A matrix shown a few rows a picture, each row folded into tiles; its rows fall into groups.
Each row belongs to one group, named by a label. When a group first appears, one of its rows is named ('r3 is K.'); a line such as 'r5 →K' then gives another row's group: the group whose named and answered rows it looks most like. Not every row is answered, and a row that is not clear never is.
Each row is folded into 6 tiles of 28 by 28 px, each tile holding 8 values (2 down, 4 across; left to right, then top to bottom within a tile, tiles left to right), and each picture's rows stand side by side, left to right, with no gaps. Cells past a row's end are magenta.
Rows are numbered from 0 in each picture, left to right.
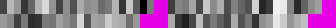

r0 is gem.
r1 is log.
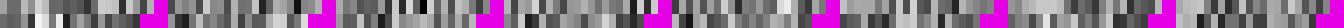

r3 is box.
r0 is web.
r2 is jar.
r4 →log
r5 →jar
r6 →web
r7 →box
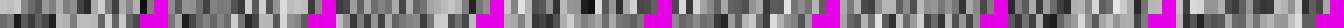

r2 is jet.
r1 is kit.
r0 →jar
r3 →jar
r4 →log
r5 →gem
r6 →log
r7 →box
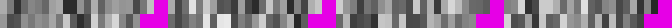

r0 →kit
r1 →web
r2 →kit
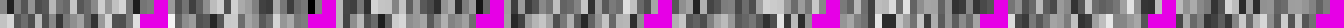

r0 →jet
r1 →gem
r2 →gem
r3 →kit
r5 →gem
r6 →kit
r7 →jar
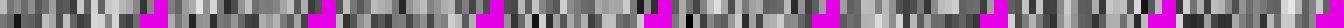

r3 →jet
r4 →gem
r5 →web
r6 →jet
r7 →log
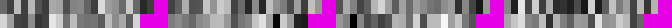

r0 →jet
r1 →web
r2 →gem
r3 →box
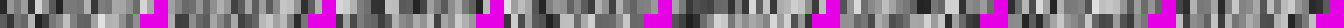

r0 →log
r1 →kit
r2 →jar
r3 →jar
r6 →jet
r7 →jet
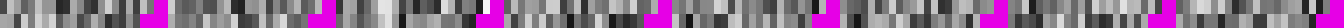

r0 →web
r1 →kit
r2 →web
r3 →web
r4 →gem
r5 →kit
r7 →box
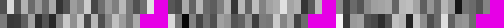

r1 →jet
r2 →gem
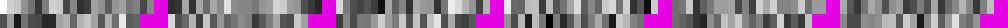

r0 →jar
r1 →jet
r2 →kit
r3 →box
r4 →jet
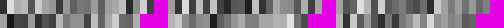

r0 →log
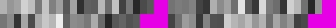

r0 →web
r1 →jar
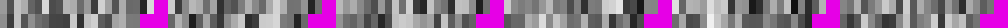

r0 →box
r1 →box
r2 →jar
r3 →web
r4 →web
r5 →gem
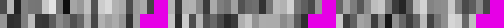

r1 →box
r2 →log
